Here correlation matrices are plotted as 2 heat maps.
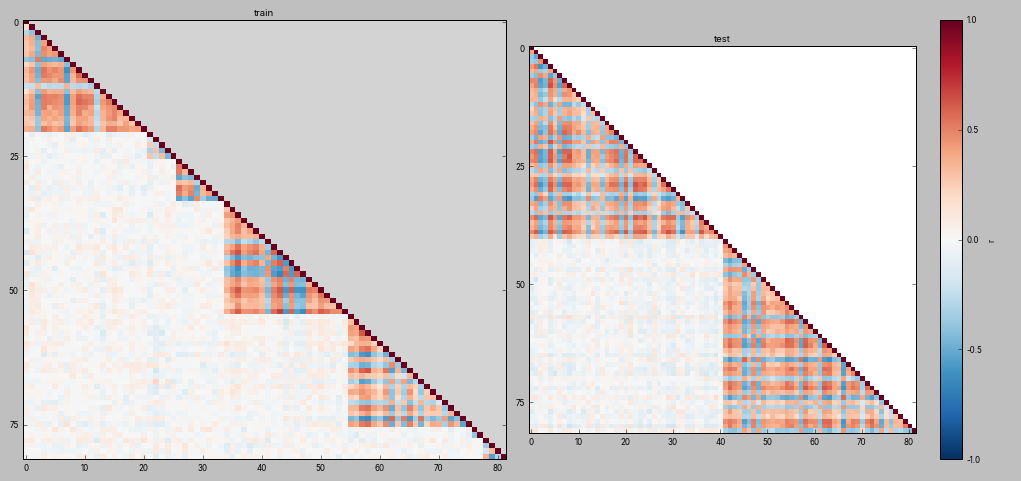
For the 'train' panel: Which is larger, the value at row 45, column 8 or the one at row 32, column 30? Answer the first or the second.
the second
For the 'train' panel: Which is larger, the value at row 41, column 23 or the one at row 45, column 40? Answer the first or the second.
the second
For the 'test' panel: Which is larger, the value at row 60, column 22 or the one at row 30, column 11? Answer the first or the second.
the second
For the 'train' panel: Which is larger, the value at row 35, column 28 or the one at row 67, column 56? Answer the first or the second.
the first
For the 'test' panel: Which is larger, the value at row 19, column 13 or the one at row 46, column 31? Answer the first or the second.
the second
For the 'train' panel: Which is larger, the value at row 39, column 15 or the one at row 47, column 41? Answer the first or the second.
the second
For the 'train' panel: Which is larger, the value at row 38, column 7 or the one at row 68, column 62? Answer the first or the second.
the first
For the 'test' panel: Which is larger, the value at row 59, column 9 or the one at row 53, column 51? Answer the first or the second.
the second
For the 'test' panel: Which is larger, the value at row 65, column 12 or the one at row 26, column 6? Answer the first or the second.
the second
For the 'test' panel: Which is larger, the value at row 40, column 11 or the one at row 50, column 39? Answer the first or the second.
the first
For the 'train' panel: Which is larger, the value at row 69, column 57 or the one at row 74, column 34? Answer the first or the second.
the first
